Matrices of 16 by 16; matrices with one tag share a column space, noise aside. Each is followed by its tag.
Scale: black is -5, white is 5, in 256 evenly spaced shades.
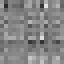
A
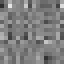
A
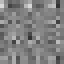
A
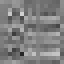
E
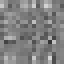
A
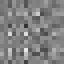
E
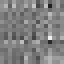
A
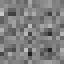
E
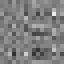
E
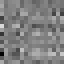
E
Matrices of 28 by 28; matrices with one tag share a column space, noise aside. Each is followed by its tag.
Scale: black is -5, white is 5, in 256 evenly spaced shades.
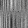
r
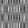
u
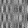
u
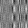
u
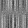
r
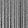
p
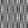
u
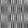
u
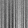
p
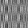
u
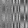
u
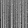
p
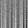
p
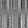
r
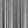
p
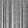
p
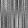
r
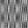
u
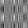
u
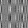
u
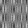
u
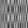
u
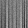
p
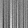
p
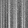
p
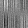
r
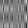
u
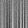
p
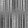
r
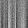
p
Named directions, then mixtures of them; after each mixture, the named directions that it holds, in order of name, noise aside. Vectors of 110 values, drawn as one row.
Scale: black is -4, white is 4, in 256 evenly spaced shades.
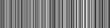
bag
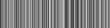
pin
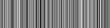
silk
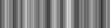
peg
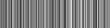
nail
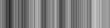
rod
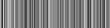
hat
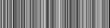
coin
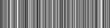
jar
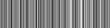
nail, silk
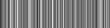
jar, pin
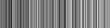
nail, rod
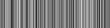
bag, silk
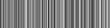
hat, pin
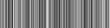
coin, hat, peg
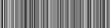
hat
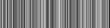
coin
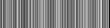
bag, coin, jar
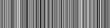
silk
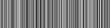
silk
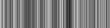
jar, peg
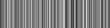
bag, pin
